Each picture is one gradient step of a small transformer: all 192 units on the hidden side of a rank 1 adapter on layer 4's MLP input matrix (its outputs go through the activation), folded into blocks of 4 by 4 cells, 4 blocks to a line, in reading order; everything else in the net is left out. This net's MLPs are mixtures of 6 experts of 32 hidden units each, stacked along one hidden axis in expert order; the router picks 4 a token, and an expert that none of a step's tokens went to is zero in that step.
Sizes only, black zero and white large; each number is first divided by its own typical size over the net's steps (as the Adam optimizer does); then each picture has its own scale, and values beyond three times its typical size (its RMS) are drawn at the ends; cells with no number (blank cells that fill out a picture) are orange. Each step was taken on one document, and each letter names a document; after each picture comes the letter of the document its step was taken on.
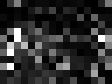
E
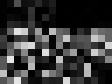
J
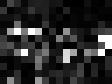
E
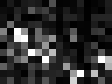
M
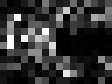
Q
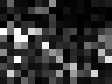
M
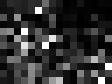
M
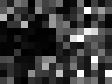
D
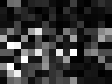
E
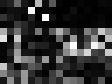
J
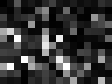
M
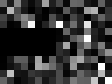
D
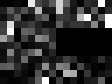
Q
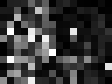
M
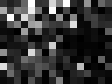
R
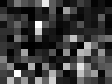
R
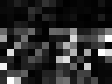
J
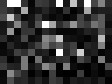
R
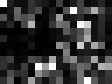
D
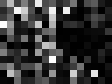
R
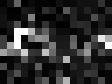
E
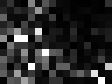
M
